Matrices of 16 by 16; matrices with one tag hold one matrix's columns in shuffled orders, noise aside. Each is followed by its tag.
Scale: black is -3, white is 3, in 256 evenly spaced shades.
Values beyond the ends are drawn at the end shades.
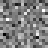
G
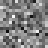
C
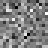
G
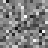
C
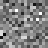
G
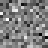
G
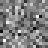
C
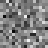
C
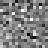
G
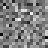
G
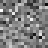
G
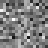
G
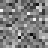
G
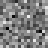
C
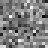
C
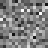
G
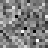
C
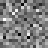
G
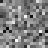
C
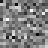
G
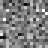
G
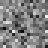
C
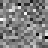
G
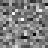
G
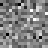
G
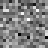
G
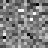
G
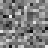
C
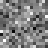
C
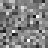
C
